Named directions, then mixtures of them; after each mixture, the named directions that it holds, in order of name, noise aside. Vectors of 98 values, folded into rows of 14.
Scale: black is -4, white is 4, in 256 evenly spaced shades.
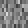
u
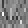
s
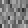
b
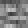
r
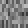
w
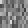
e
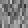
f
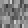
f, r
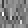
s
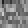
r, s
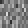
e, u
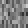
w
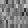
e, w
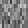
f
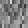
f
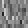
b, s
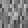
f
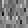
s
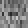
f, r, s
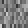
b, u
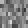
b, e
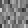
b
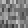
b, r, w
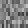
b, w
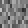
b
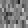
b, r, u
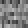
b, f, r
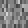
u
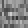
r, s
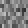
b, e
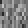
e, f, s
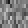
b, r, w
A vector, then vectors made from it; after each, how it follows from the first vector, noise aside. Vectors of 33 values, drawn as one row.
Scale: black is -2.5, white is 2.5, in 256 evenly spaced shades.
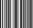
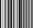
sign-scrambled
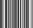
wrapped around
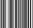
wrapped around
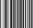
wrapped around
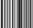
sign-scrambled
